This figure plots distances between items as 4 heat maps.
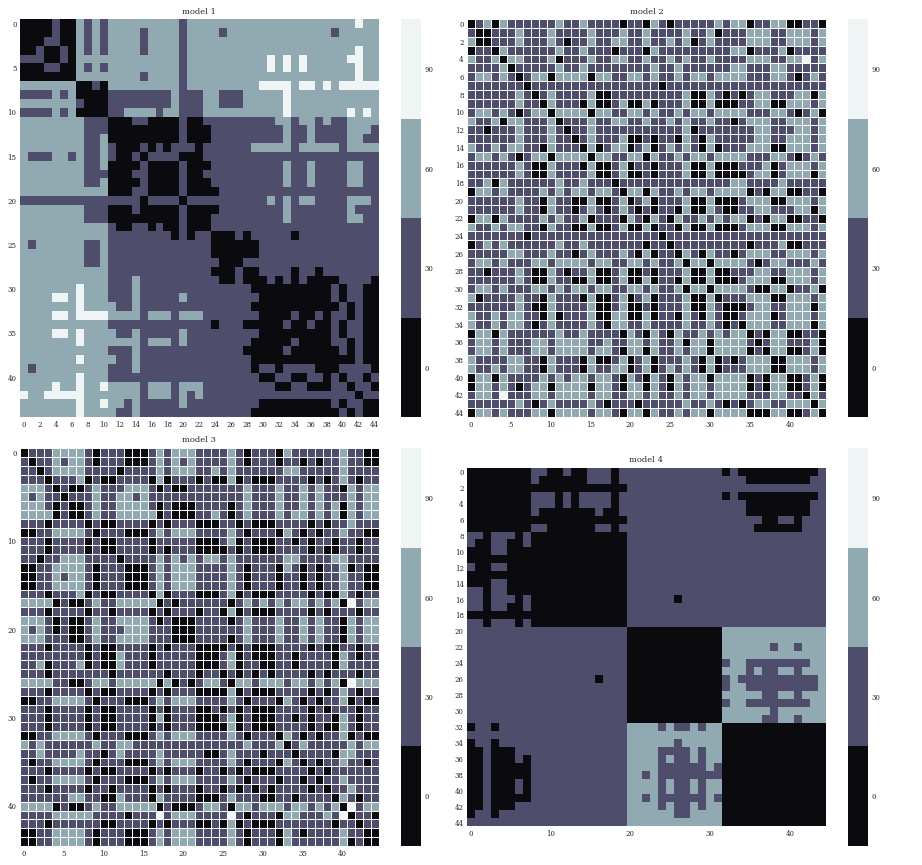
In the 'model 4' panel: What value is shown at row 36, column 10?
30
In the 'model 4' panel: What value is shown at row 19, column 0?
30
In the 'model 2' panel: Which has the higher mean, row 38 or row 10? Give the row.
10
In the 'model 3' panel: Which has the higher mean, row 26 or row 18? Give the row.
26
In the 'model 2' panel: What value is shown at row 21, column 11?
30
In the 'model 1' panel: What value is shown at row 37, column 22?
30
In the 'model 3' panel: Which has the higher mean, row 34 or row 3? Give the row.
34
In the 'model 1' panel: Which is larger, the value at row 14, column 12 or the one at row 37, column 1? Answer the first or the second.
the second
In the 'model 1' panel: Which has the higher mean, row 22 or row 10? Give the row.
10
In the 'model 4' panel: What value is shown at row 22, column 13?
30
